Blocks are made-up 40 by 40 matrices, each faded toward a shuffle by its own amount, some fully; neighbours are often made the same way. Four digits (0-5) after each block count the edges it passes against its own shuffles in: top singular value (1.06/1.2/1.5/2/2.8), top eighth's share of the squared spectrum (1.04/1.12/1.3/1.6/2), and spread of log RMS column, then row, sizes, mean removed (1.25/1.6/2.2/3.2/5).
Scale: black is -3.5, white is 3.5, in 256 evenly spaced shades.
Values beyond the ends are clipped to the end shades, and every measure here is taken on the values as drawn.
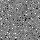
2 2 0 0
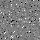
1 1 0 0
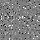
3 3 1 1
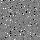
2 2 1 0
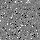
1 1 0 0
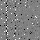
3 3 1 0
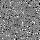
1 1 0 0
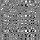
4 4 3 2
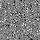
2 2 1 0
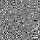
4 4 2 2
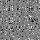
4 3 1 2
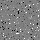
0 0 0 0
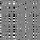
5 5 3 2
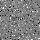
2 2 0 1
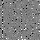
3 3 1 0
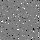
2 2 0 0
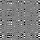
4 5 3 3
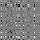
4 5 3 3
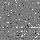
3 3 0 1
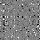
3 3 1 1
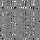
4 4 2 2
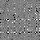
4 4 2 2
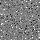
0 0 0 0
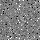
0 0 0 0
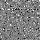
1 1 0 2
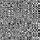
4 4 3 2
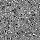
0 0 0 0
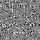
2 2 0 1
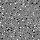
1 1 0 0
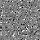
3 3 1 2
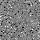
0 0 0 0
